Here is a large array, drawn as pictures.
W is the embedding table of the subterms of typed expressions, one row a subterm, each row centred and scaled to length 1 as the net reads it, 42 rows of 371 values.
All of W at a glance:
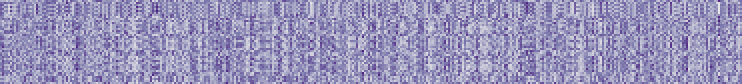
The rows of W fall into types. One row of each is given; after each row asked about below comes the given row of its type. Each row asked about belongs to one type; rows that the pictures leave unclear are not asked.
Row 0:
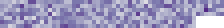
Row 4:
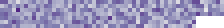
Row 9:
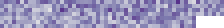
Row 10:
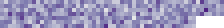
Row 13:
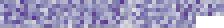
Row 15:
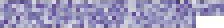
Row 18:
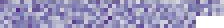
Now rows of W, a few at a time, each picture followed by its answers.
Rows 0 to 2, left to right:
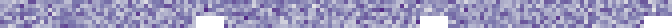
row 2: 4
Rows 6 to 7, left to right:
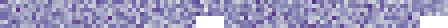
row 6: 4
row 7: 18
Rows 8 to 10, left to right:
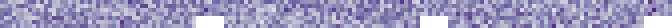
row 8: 4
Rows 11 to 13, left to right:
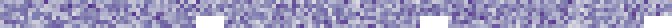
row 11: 13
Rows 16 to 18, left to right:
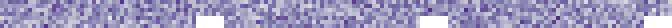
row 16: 9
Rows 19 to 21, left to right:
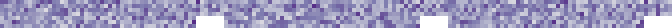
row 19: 18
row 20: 13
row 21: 18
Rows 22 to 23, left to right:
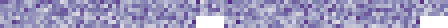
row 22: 18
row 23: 9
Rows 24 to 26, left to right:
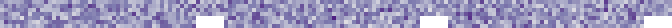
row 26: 10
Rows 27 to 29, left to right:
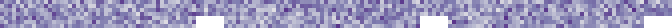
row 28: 9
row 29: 4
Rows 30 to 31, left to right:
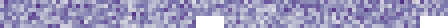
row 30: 15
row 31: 9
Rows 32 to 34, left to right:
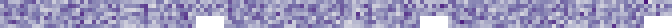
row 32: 13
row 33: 13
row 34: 13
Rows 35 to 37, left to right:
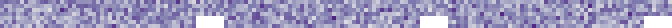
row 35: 9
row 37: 4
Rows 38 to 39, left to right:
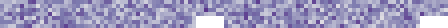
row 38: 0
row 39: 0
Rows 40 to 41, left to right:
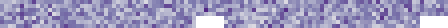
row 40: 0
